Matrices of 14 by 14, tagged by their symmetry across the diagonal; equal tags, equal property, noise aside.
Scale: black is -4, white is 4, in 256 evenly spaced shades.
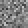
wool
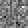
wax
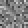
wool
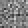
wool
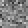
wax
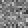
wax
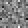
wool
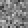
wax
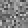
wool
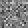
wool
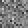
wax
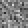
wool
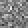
wax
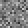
wool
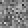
wool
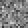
wax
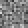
wool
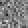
wax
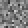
wax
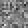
wool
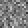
wax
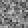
wax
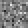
wool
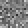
wax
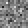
wool
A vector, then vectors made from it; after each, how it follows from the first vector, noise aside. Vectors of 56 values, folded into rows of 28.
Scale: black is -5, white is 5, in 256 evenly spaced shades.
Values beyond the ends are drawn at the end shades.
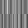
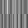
copied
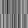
negated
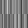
copied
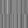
shrunk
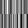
scaled up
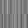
shrunk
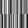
scaled up
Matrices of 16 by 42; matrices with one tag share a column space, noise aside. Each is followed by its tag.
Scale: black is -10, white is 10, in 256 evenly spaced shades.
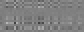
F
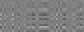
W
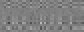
F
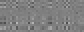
F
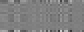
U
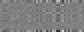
U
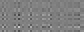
W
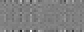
U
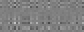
F
